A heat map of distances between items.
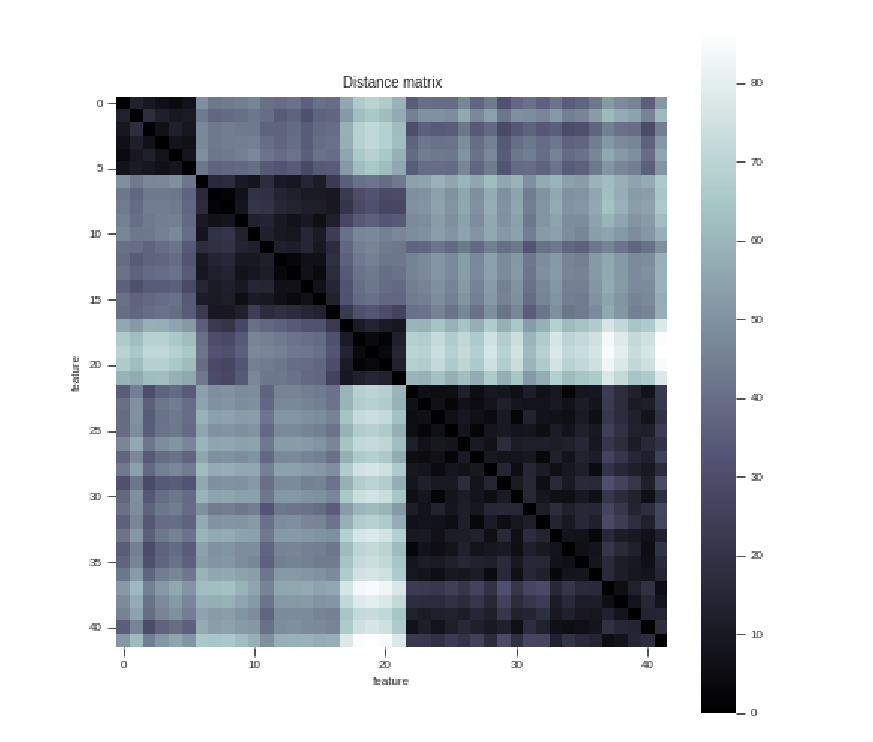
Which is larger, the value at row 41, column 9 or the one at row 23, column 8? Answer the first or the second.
the first
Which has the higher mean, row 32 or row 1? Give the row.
1
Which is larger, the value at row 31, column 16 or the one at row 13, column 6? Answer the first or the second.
the first
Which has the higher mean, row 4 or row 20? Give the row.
20
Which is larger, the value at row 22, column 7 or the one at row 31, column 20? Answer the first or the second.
the second
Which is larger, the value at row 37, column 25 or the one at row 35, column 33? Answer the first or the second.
the first
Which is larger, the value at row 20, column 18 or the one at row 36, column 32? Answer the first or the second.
the second
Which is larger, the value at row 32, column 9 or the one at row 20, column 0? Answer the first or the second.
the second
